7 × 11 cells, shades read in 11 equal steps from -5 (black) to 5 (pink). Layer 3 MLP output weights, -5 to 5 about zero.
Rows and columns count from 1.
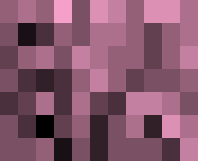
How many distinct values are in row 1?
6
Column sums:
-2 -6 -4 -3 7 4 5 7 2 10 13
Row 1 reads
1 2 1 5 0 4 3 1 4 4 2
